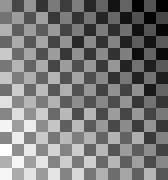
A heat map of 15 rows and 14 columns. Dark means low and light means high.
There is an overall slope up to the bottom left. A checkerboard runs through the table. The ninth with the lowest average is the top right. The ninth with the highest average is the bottom left.
